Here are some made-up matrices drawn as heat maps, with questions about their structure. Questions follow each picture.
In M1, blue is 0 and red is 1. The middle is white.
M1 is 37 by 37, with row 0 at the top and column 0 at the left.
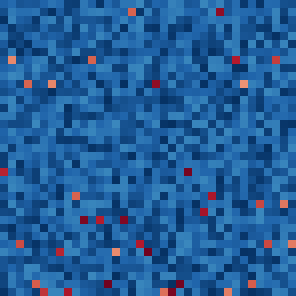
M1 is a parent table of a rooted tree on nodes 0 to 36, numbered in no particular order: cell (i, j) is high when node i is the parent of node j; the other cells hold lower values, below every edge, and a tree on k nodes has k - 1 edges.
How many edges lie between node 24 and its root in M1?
0
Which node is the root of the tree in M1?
24
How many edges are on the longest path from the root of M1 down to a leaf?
12
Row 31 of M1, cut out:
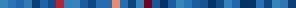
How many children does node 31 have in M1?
3
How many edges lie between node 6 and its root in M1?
9
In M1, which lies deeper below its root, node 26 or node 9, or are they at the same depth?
the same depth
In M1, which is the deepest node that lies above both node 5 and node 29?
7
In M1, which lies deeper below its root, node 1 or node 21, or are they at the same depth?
node 21
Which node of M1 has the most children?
36
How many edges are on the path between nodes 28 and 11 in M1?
7
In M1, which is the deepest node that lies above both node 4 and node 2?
35
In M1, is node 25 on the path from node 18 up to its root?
yes
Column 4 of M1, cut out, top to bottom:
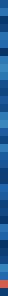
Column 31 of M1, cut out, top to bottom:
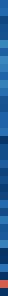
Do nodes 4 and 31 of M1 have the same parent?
yes
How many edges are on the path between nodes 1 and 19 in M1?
3
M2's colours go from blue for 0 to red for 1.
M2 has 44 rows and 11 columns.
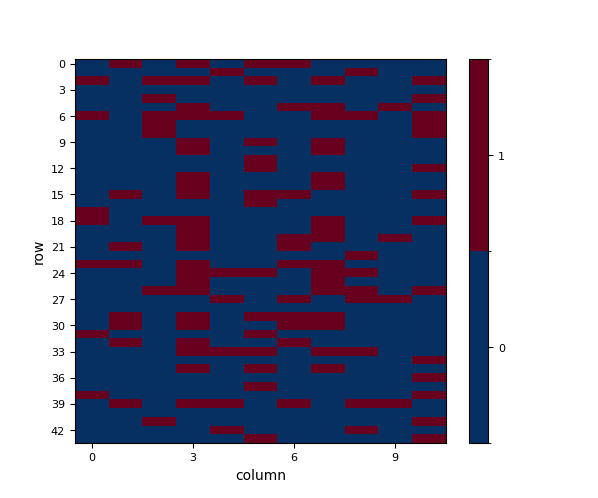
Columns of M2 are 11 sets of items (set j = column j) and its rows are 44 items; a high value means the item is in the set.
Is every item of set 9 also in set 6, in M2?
yes
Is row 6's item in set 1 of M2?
no
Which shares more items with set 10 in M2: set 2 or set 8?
set 2
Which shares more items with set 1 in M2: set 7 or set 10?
set 7
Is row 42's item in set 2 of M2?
no
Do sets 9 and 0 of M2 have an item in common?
no
